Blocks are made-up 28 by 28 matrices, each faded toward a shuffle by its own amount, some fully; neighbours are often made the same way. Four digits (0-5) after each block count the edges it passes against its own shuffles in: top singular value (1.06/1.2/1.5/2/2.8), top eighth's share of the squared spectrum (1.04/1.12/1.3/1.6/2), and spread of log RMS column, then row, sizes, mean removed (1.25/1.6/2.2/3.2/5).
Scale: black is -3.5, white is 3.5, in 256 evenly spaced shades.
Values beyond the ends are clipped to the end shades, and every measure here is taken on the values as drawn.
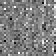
2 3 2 0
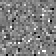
0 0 0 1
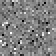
0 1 0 0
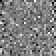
3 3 2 0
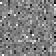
2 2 1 0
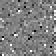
1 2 1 0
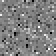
0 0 0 0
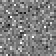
1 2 0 0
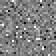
1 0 0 0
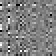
3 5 3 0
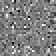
2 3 1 0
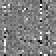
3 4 2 1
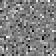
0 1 0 0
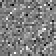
0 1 0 0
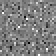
0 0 0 0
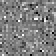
2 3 1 1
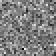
0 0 0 1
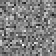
0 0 0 0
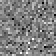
0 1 0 0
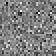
2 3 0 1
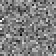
0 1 0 0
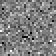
0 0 0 0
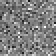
1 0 0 0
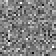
2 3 0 0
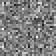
2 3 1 1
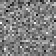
1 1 0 0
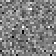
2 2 1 1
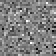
2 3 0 0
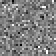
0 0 0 0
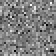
1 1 0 1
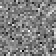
0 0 0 0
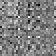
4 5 3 2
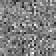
3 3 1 0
